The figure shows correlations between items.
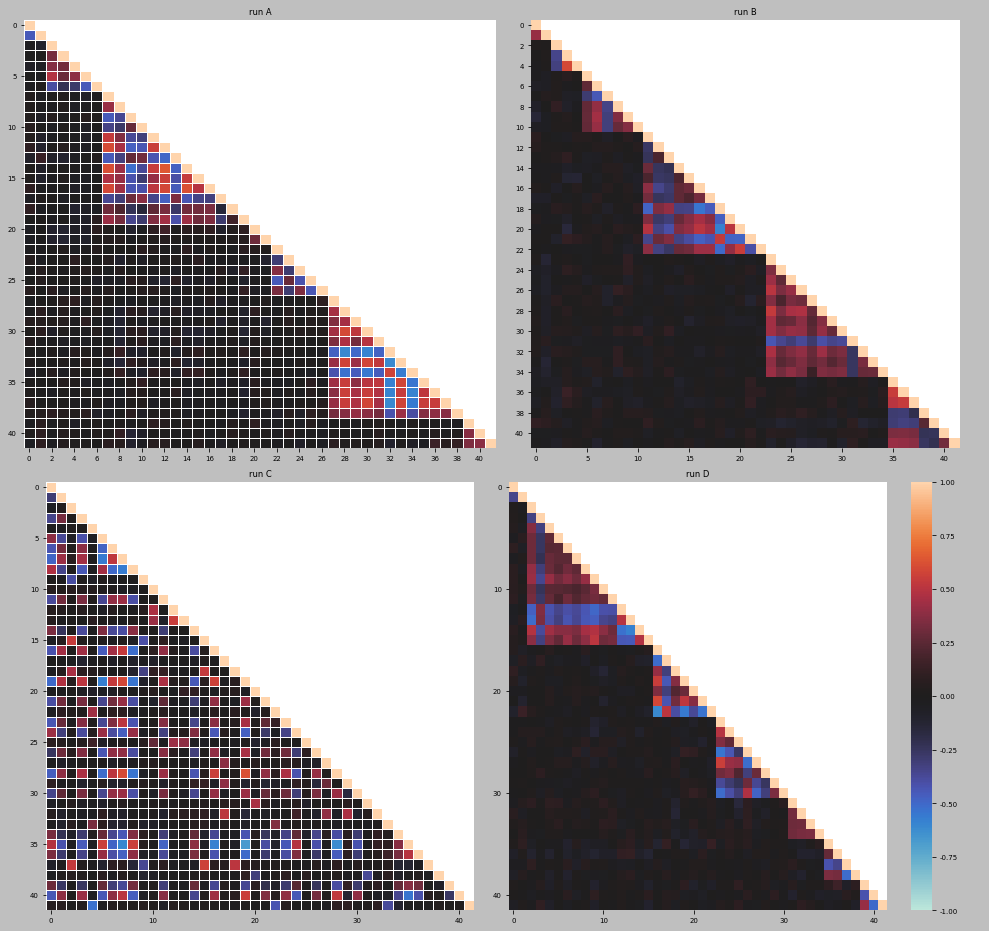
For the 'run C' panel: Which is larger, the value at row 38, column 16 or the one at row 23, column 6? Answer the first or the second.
the second
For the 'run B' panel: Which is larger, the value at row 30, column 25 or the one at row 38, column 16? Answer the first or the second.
the first
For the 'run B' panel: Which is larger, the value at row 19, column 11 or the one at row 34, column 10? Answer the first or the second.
the first
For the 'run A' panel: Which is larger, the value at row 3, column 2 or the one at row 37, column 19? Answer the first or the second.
the first
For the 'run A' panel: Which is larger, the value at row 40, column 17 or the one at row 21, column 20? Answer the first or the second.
the second
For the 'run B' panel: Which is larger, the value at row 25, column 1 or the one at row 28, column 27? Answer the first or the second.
the second
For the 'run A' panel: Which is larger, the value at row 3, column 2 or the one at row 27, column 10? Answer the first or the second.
the first
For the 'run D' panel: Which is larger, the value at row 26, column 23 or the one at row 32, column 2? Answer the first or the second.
the second
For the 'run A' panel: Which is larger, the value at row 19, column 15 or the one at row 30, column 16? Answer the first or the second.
the first
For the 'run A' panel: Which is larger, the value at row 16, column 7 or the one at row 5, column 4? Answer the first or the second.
the first
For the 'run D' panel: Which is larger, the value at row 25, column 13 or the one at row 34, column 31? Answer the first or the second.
the second
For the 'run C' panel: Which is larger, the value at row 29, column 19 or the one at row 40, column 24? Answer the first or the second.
the first
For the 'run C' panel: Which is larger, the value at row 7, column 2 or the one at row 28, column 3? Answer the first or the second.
the second
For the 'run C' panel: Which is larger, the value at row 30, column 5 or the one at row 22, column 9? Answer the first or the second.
the second
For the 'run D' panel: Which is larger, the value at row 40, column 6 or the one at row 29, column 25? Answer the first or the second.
the first
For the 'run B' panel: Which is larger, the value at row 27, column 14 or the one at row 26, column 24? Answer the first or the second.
the second
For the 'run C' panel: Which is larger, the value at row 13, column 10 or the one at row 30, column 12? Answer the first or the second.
the first
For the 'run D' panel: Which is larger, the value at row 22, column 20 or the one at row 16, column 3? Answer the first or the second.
the second
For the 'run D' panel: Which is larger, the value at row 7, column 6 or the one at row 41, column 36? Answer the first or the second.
the first
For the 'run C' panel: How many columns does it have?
42
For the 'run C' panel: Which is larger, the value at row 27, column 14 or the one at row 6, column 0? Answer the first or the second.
the first
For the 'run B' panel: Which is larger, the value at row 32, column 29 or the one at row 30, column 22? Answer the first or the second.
the first
